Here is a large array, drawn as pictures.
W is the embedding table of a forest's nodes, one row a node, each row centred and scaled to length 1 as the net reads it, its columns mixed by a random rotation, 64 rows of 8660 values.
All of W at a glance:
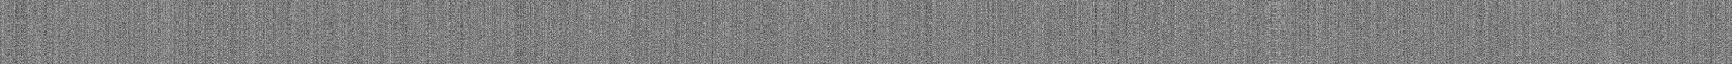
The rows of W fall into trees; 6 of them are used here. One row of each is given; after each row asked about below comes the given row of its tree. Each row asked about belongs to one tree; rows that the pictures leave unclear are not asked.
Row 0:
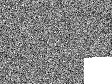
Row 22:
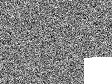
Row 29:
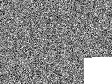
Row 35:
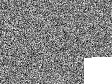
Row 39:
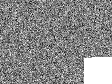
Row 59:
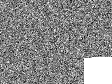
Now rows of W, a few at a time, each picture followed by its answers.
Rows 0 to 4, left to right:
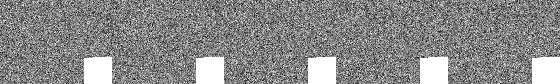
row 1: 35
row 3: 29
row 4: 29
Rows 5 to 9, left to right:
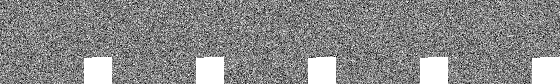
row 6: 35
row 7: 29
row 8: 35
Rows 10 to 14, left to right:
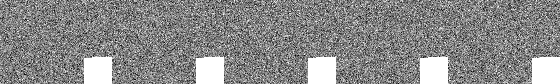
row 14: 59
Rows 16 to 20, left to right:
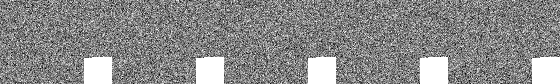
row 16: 35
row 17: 29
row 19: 0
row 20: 29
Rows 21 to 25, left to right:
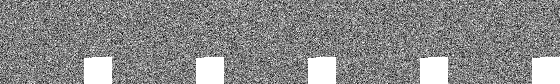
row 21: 0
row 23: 22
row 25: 35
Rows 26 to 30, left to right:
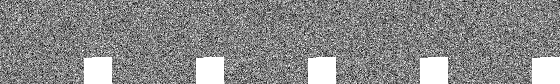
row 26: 39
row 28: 29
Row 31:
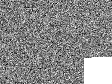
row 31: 35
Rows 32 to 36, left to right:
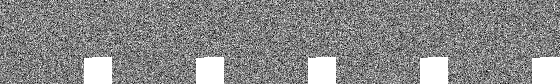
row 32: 35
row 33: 22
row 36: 29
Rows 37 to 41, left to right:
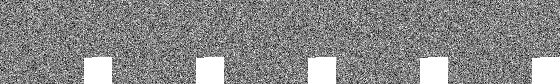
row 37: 59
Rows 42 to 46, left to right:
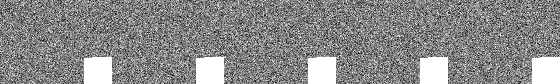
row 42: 0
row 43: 29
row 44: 22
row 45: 35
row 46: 59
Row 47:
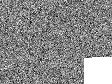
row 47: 29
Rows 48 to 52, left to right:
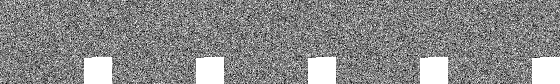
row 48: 22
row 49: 35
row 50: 29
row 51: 35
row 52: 29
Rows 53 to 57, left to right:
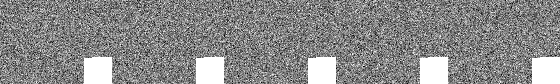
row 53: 35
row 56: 59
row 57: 29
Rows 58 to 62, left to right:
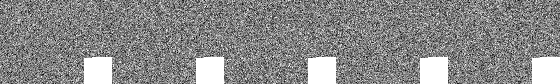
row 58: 39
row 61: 35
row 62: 59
